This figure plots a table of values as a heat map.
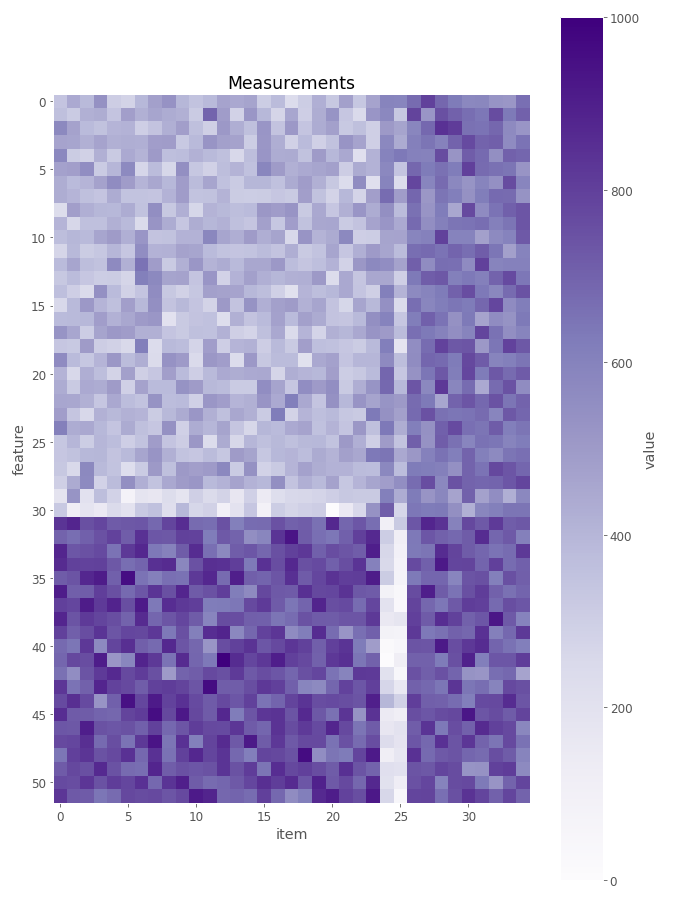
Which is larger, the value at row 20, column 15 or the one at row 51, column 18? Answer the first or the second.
the second
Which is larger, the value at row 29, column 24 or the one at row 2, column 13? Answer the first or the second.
the first
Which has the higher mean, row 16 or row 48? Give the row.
48
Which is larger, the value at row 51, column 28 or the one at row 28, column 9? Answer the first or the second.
the first
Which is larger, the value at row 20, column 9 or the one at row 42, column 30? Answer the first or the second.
the second
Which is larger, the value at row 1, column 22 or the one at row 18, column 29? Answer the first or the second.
the second
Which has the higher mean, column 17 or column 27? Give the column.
27
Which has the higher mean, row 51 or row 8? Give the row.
51
